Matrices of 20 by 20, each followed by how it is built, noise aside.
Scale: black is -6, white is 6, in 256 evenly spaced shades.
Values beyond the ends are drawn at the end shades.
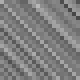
Toeplitz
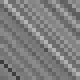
Toeplitz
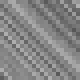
Toeplitz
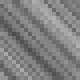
Toeplitz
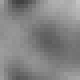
smooth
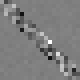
banded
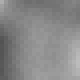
smooth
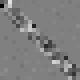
banded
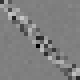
banded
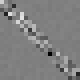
banded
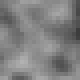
smooth
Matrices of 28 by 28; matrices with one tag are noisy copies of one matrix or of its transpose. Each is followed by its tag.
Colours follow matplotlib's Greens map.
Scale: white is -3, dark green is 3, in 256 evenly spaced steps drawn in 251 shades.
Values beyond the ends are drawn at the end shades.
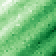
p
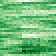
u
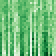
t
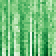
t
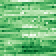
u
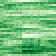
u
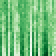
t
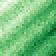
p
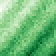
p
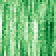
u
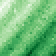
p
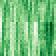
u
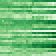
t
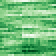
u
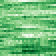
u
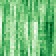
u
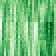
u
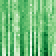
t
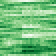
u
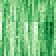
u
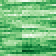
u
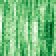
u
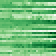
t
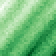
p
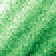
p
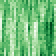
u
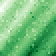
p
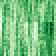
u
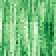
u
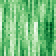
u
